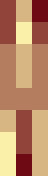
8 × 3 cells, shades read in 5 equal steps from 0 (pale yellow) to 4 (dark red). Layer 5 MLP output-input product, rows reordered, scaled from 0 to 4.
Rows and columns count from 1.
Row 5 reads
2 2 2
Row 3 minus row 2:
-1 1 -1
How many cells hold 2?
7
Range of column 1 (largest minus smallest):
3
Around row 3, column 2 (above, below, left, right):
0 1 2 2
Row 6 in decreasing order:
3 1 1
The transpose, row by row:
3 3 2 2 2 1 0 0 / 1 0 1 1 2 3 3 4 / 4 3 2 2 2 1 1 1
